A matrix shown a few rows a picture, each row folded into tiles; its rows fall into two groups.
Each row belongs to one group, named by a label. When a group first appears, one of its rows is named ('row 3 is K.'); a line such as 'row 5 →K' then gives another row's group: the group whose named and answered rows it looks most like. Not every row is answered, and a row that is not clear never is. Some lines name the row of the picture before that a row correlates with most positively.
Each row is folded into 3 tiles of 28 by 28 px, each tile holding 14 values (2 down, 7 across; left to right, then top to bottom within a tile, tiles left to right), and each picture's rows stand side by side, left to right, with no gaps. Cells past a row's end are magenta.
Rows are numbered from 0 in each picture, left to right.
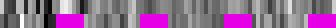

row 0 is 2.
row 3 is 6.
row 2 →2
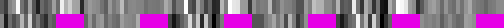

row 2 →2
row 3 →2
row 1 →6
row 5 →6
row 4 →2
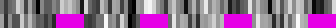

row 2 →6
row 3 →6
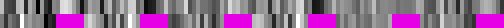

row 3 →6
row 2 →2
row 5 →2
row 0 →2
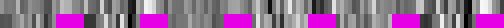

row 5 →2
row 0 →2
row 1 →2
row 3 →6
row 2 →2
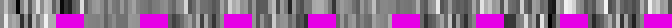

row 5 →2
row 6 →2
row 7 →2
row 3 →2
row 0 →6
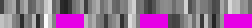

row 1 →6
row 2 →2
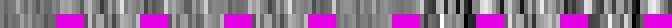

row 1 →6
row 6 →6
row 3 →6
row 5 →2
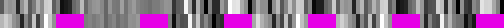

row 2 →2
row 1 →6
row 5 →2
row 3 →6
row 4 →6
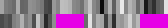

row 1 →6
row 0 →2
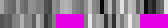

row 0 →2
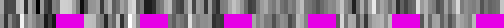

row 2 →2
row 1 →6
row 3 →6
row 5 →6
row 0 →2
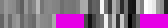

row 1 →2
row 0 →6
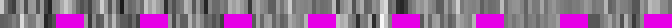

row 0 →2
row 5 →6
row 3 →6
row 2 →2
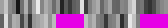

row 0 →6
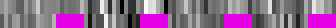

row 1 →2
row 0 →6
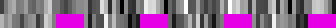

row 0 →6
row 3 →2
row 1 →2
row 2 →2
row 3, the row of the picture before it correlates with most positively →1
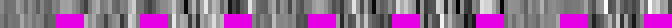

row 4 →2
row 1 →6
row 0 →2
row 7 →2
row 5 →2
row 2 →6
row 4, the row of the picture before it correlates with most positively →1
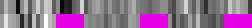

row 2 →2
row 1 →6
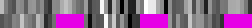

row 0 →2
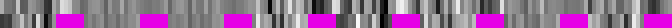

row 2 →6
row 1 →6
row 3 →6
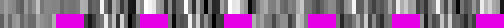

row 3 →6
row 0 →6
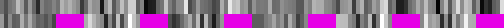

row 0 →2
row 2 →2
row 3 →2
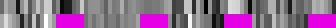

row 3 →2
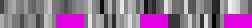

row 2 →2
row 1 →6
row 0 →6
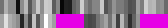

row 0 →6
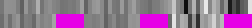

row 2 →6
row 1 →6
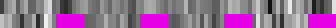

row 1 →2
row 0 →6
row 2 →2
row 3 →6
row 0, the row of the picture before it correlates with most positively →1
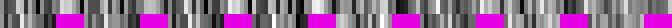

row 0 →2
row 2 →2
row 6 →6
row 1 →2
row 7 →6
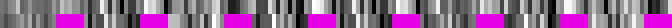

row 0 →2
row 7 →6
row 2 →6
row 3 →2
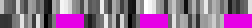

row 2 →6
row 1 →2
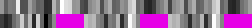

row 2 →6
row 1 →6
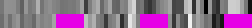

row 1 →6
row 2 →2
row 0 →6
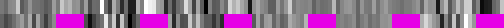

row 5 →6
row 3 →6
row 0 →2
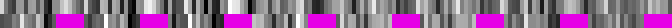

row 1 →2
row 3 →6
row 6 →2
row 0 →2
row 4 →6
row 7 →2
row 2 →2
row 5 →6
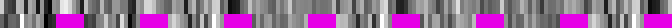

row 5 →6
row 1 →2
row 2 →6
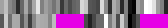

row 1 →2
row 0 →6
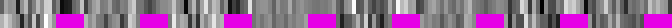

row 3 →6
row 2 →6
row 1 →6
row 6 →2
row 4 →2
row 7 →2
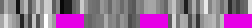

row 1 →2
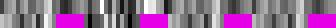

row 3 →6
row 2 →6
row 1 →2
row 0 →6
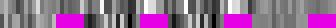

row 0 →6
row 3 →6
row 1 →2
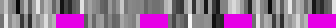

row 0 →6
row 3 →6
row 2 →2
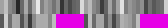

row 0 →6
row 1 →6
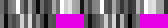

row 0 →2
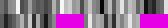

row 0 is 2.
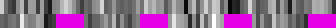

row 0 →2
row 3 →2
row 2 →6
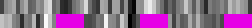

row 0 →6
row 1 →2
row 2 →2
